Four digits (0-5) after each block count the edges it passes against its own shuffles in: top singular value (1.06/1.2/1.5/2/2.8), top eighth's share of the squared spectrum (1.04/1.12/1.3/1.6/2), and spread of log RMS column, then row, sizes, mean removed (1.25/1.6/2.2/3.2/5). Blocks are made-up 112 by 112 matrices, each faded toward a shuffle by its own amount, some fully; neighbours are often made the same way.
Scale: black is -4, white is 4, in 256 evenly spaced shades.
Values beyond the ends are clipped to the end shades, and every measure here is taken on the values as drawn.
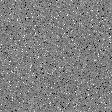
0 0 0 0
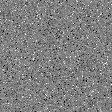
0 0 0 0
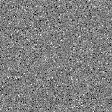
3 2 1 1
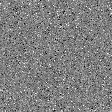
1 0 0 0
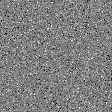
1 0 0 0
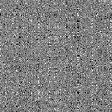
4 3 2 2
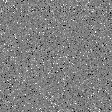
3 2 0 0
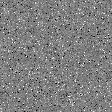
2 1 0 0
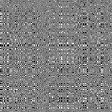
5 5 4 4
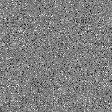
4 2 1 1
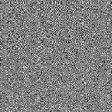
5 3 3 2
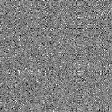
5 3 2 2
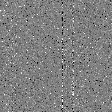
3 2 2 0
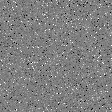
0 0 0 0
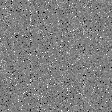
1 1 1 0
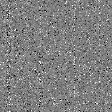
1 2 2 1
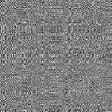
5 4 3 3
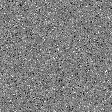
1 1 0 0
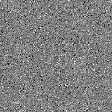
4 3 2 1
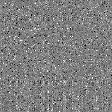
4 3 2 1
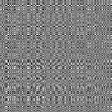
5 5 4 4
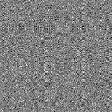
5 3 2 2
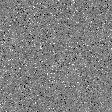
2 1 0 0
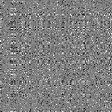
5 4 3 3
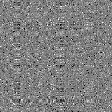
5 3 2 2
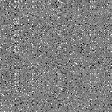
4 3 2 2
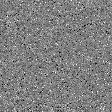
3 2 0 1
